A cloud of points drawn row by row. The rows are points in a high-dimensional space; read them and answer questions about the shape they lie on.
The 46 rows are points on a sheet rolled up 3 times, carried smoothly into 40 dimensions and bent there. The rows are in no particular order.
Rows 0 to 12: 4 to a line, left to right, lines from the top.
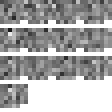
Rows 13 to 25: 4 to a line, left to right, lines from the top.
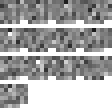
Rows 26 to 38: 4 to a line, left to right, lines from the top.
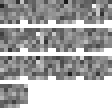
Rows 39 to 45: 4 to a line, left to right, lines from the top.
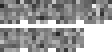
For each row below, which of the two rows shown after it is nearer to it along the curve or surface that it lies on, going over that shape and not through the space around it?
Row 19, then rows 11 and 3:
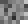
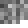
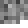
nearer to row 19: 11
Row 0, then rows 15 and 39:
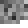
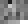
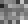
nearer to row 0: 39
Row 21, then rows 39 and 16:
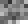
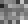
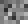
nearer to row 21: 16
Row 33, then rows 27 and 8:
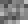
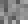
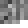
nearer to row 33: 27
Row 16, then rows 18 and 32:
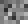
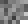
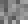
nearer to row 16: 18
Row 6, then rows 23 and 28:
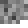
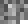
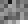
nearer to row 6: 28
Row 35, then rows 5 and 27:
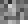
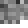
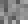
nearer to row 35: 5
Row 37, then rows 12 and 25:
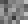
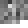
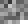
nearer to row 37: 25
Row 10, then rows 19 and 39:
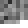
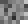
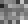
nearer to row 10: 39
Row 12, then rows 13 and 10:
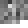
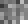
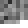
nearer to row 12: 13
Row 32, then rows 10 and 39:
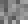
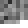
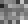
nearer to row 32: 10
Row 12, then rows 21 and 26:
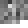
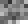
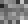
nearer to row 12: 26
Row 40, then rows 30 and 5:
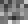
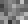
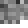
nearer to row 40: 30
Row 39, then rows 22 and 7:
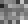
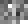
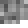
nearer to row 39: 22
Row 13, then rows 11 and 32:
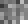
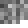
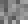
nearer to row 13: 11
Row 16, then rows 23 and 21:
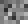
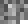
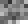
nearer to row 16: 21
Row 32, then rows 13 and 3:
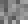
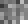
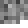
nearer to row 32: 13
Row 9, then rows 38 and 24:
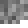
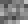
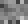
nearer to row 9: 38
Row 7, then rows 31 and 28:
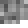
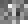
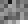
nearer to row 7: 28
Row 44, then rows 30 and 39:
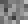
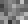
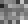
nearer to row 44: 30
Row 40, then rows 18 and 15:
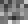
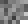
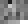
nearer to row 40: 18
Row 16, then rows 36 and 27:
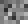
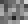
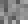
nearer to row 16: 36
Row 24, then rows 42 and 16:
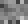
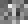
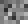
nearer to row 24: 42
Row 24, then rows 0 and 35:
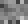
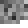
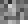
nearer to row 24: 35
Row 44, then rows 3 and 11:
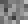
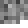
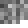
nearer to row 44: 11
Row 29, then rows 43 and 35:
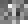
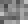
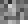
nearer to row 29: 35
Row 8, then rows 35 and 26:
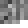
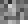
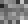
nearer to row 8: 35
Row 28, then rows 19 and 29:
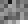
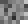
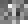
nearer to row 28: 29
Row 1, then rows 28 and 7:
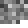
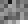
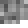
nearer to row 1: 28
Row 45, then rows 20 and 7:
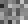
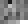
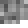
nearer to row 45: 20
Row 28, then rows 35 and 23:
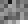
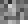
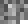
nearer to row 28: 35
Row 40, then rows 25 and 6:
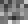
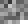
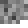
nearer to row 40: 6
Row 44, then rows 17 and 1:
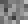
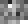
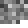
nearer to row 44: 1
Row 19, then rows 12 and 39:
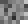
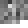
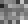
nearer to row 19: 39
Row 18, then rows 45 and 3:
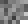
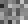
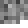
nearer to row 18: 45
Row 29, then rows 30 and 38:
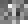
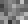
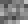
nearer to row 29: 30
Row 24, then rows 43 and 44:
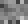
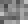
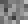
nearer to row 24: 44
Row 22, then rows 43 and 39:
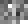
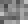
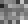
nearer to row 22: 39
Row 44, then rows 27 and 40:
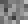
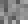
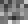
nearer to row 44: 27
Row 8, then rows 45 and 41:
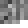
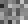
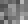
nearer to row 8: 41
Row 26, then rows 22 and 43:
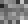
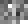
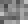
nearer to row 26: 22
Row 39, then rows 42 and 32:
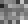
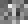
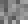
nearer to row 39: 42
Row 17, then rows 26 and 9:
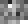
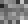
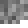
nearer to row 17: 26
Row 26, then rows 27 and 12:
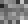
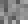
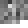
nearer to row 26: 12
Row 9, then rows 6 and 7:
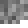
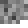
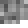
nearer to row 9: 7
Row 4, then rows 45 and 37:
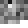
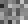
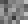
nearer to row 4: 45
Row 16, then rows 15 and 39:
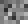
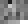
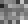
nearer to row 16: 39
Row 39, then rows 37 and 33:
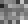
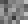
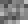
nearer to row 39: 37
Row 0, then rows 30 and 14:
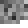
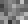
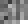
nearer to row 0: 30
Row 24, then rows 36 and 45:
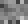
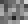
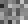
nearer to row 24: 45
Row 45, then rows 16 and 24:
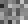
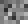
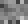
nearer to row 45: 24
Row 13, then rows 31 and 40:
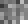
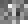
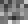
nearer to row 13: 31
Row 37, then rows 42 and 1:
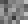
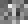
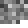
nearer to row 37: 1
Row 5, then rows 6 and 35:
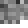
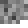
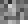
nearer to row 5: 35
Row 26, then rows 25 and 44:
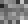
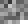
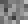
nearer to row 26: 44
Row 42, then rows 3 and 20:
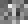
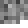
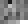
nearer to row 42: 20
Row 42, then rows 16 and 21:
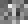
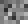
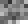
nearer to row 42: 21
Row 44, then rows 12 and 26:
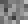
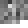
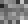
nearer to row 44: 26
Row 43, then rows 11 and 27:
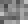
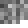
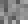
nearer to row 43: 27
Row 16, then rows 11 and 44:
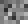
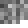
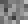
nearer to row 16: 44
